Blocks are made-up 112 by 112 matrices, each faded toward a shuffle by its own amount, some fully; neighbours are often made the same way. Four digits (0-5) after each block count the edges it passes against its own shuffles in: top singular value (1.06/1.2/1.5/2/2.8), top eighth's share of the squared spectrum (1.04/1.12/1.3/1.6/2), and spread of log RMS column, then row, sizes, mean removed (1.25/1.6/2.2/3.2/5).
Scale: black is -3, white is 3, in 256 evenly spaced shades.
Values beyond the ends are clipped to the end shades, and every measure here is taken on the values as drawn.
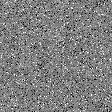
2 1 0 0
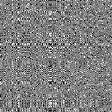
5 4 3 3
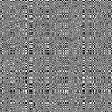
5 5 4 4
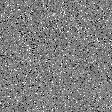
2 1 0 0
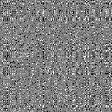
5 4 3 3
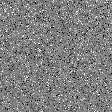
3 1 0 0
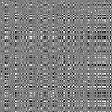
5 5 4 4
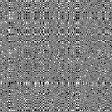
5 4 3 3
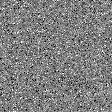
0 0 0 0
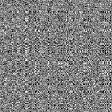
5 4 3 3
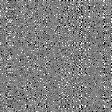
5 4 3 2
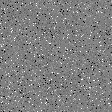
0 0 0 0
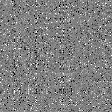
4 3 2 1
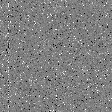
3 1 0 0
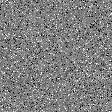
2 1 0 0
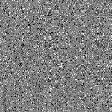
4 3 2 1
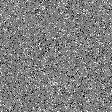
2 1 0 0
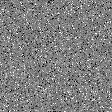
2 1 0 0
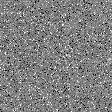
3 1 0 0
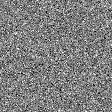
0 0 0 0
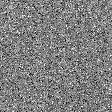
0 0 0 0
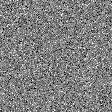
0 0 0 0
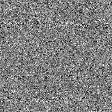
0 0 0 3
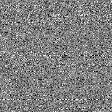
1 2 0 4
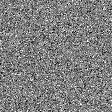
0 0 0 1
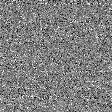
0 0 0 2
